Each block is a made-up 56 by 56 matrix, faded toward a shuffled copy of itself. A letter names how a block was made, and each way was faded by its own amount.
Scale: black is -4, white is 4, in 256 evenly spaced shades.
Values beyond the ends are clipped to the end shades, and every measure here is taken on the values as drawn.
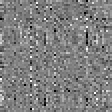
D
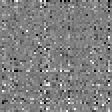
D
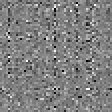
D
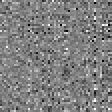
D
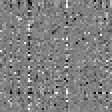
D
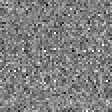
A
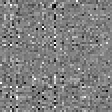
D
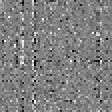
D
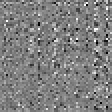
D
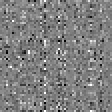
D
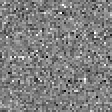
A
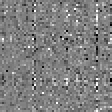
D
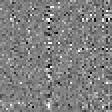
D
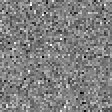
A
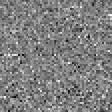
A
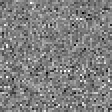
A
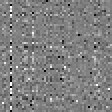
D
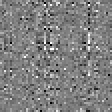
D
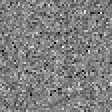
A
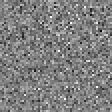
A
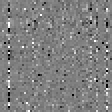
D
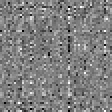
D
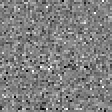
A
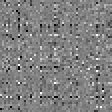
D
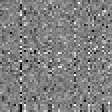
D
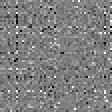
D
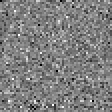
A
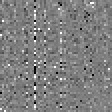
D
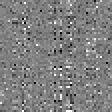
D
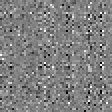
D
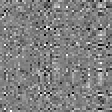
D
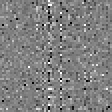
D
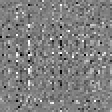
D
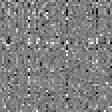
D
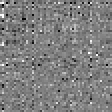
D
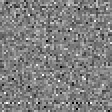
A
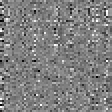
D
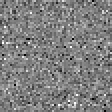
A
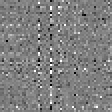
D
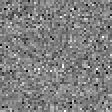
A
